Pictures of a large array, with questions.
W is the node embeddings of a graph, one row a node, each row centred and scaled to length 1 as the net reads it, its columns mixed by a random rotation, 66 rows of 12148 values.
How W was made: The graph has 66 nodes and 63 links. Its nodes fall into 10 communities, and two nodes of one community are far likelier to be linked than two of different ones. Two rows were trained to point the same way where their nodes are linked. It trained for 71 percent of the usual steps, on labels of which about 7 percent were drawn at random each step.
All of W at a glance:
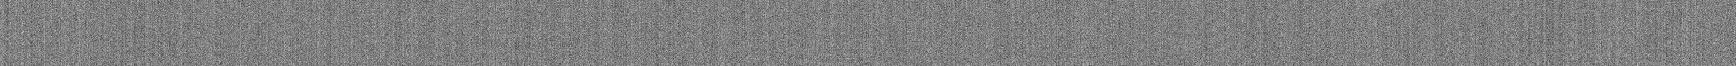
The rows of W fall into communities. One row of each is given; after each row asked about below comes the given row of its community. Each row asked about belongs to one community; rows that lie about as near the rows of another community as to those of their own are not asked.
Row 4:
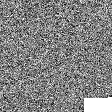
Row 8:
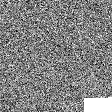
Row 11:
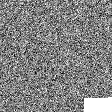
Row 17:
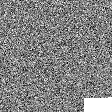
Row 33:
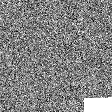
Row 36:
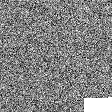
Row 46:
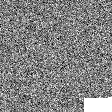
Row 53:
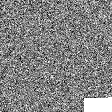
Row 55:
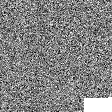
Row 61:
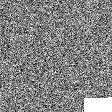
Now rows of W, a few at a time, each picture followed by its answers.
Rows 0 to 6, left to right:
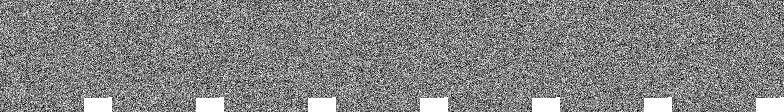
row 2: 46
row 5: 17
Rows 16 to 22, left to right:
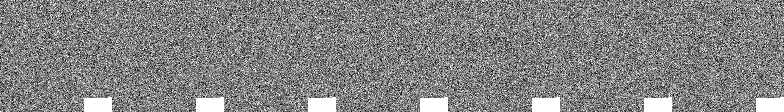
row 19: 61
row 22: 36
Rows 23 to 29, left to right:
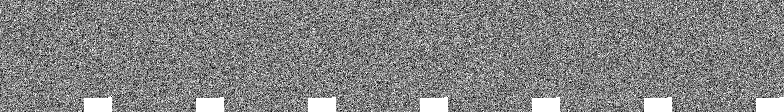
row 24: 11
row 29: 53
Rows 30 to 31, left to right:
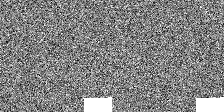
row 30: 8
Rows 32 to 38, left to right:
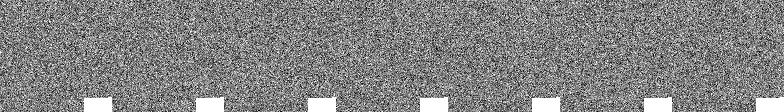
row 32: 33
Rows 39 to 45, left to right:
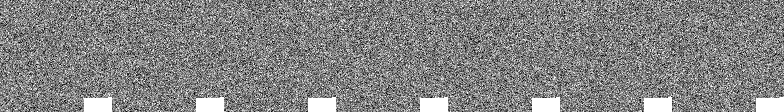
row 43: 36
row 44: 55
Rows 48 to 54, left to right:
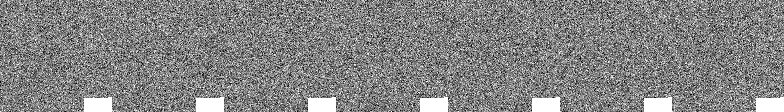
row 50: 4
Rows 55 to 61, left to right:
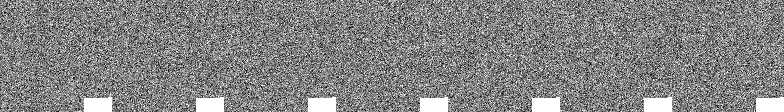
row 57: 17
